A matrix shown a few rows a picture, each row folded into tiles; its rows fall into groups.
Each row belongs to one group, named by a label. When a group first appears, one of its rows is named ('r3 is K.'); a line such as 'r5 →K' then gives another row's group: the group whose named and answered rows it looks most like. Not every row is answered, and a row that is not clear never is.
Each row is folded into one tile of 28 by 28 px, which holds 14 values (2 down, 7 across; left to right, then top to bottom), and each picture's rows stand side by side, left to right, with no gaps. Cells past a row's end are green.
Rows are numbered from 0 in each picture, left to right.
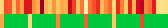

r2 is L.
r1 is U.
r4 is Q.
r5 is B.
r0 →Q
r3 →L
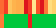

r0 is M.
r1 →B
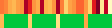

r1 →U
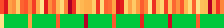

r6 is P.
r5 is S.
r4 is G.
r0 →M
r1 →Q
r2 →L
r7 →L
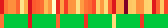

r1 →B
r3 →G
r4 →U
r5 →S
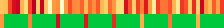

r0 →L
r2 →S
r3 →P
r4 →S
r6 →S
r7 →Q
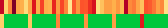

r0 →U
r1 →M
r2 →Q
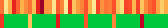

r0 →S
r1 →U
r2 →S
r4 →S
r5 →P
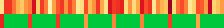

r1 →P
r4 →G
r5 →G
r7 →U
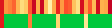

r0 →B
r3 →M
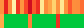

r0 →Q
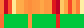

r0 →G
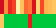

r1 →P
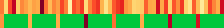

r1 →L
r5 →Q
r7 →S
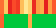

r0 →B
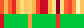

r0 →B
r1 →L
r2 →B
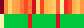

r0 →M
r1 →P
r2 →B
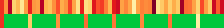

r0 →G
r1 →U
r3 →L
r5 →U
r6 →L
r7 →Q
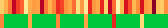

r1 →L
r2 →G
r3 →Q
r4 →S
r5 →U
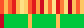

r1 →U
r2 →U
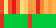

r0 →B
